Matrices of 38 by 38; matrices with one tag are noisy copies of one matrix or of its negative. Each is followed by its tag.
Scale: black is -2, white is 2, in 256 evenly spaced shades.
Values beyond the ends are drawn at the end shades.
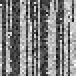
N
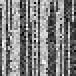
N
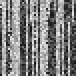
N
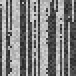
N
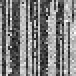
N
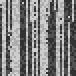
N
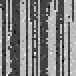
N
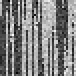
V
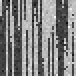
V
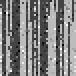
N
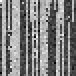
N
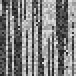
V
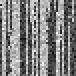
N
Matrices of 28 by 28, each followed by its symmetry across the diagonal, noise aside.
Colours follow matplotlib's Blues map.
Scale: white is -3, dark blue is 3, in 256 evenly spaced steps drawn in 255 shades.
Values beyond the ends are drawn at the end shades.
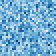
neither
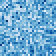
symmetric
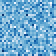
antisymmetric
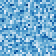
antisymmetric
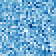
antisymmetric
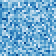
antisymmetric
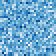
neither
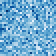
neither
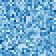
neither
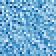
antisymmetric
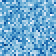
neither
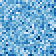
symmetric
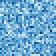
neither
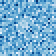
symmetric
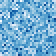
symmetric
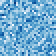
symmetric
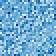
symmetric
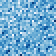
symmetric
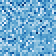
antisymmetric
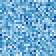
antisymmetric
